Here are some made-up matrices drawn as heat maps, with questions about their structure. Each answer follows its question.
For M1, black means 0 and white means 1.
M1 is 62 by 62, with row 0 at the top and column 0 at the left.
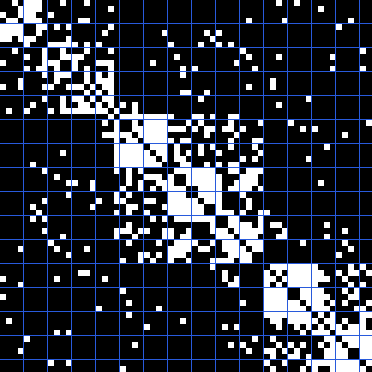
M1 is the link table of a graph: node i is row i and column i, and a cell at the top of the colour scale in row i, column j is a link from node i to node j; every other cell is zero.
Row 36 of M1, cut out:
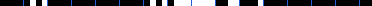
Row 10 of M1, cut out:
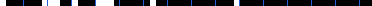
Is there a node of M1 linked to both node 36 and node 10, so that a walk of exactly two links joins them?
yes
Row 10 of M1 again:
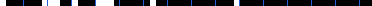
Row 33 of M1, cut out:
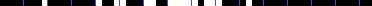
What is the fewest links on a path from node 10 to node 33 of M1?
2
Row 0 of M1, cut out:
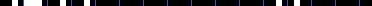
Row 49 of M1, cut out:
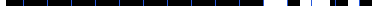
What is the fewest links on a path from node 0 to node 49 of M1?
1
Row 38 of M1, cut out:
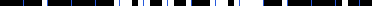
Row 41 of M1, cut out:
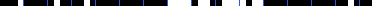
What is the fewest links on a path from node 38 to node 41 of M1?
1
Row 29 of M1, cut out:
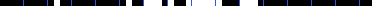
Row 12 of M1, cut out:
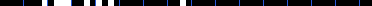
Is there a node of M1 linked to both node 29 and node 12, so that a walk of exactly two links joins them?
yes
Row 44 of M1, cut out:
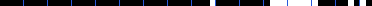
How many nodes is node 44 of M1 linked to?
11
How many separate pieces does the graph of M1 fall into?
1
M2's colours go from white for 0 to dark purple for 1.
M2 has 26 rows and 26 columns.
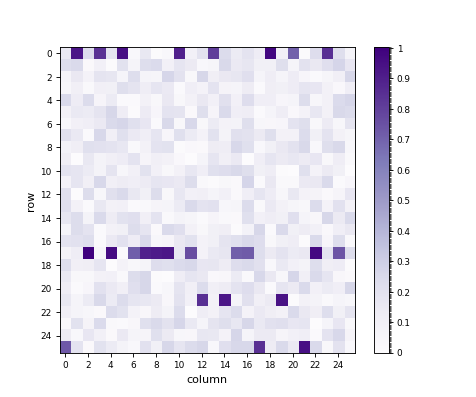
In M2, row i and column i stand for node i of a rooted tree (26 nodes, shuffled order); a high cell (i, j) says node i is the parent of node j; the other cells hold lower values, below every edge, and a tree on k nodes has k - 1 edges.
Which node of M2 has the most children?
17
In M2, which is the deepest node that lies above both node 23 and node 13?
0
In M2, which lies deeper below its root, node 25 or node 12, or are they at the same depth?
node 12
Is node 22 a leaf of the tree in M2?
yes
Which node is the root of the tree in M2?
25
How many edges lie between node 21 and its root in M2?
1
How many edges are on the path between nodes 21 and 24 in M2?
3
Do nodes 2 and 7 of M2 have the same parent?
yes
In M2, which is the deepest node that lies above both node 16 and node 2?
17
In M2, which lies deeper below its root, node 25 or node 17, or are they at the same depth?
node 17
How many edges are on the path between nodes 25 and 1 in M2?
2
